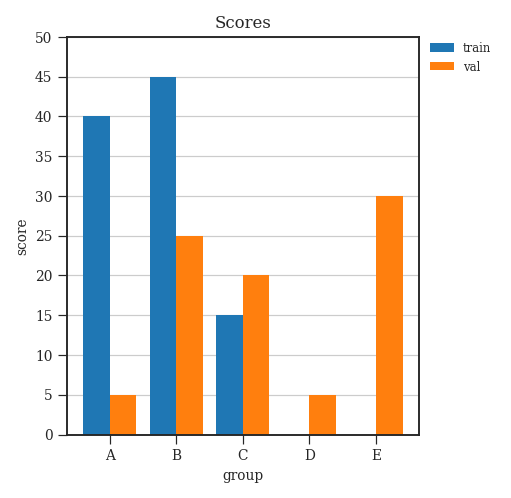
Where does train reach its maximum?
B
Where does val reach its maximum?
E
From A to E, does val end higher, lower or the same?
higher
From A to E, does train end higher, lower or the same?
lower
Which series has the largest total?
train
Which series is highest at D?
val
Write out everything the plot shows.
Title: Scores
x-axis: group, ticks A B C D E
y-axis: score, ticks 0 5 10 15 20 25 30 35 40 45 50
Legend: train, val
Values:
train: 40 45 15 0 0
val: 5 25 20 5 30
